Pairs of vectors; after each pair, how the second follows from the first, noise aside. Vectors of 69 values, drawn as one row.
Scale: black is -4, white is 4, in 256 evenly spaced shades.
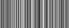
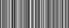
shuffled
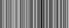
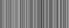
shrunk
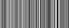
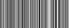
negated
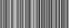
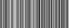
copied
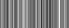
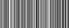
shuffled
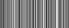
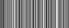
copied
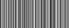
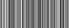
shuffled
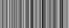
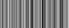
copied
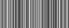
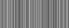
shrunk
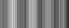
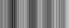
negated
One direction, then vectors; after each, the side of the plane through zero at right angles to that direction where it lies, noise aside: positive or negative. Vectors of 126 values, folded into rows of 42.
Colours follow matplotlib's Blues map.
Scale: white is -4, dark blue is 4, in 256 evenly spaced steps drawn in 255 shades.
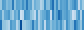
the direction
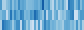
negative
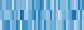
negative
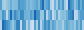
negative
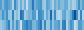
negative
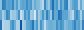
positive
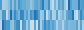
negative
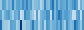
positive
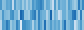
negative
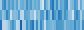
positive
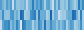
negative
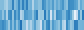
positive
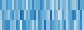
negative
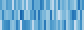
negative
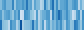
positive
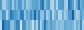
negative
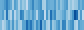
negative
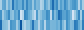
positive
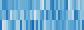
positive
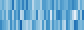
positive
